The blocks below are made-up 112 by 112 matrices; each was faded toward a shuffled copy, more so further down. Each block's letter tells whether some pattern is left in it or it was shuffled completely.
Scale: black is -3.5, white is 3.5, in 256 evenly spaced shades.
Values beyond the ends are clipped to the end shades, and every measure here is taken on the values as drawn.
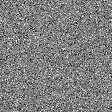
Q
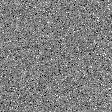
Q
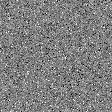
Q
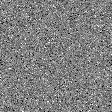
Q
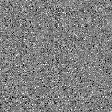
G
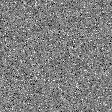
Q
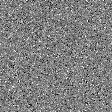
Q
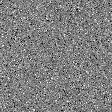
Q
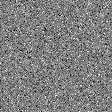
Q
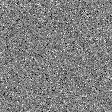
Q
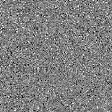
G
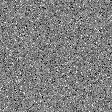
Q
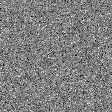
Q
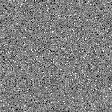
G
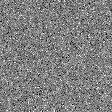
Q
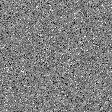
Q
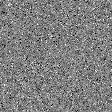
Q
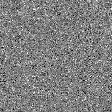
G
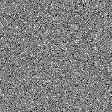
G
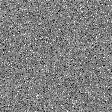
Q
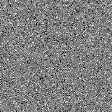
G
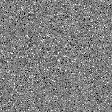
G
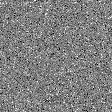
Q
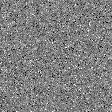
Q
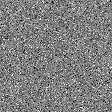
Q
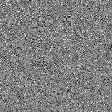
G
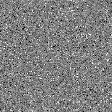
G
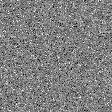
Q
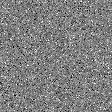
Q
